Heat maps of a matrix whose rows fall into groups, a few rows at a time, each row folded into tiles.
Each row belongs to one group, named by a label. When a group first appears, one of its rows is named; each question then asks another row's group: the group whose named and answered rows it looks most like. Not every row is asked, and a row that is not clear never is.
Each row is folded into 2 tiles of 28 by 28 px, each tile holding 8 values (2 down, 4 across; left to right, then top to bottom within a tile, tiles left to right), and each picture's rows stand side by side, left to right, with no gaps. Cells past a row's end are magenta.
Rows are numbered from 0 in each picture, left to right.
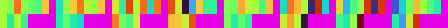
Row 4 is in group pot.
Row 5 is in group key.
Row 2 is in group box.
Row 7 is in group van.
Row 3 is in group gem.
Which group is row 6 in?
box
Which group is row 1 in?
pot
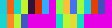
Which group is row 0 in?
key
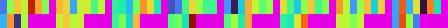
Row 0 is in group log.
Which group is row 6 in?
gem
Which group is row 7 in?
key
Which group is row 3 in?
van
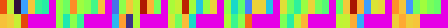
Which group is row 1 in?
pot
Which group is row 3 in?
pot
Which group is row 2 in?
log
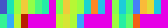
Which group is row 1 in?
key
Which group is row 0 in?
van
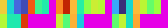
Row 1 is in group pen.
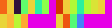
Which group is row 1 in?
pen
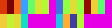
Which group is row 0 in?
pen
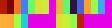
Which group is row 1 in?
gem
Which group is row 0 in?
pen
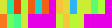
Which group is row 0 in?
box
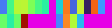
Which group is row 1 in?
key
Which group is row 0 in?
van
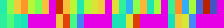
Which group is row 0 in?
pot
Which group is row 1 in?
pen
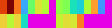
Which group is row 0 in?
pen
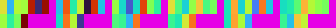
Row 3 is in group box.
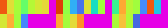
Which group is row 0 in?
pen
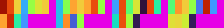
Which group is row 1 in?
log
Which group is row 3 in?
key
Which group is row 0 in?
pen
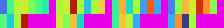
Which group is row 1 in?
pot
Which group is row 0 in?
van
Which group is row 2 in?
key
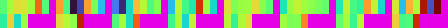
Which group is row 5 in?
van
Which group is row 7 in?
box
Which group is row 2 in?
van
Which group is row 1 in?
gem
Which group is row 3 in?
log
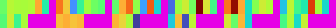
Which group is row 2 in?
key
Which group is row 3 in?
log
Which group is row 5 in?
log
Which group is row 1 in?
gem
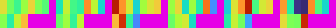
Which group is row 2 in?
pen
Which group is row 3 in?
key
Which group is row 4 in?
pot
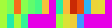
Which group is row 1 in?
pot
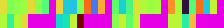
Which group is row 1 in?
box
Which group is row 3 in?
gem
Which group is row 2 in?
van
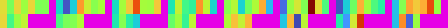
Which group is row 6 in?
van
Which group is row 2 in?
pot
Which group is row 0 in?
box
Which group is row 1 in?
van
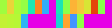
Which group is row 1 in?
log
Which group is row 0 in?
key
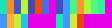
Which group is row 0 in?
key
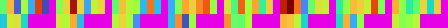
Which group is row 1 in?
pot
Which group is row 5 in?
pen
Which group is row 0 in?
key
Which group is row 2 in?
key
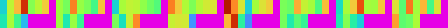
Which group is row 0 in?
pot
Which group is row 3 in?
pen
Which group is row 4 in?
pen
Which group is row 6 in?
pot
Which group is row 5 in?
pot
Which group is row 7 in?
box
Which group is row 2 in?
van
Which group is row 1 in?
pot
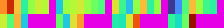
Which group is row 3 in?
van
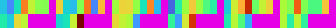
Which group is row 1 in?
box
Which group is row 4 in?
pot
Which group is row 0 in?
van
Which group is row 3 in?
van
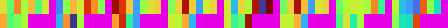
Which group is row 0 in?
box
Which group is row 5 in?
pot
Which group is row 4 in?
box
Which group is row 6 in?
log
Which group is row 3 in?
pot
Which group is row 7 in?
gem
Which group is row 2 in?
pen
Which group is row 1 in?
log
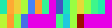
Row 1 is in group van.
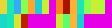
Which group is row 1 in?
pen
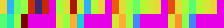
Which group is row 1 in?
pot
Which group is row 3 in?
pen
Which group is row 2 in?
pen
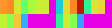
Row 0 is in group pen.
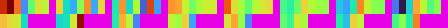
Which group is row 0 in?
pen
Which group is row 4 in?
pen
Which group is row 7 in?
van
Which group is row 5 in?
van
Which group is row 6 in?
van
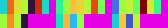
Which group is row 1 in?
log
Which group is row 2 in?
log
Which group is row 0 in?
key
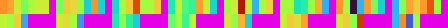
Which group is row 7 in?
log
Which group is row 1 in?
key
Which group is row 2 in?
pot
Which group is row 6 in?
gem
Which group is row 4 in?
pot
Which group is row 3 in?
log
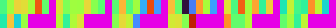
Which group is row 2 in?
key
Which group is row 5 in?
log
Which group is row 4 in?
box
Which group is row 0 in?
log
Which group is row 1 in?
box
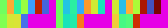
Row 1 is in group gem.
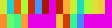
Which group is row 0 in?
box
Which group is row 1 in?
pen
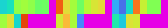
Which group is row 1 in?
pen
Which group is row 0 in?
van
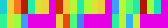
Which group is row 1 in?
pen
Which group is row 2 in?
log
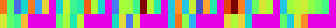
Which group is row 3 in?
key
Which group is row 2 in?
log
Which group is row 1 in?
log
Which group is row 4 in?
pen
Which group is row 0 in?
gem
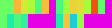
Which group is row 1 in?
log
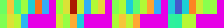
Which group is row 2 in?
gem
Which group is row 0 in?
key
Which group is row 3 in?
van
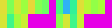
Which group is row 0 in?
box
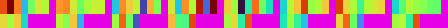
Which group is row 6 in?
pen
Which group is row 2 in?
key
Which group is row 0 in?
pen
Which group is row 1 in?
pen
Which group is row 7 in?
van
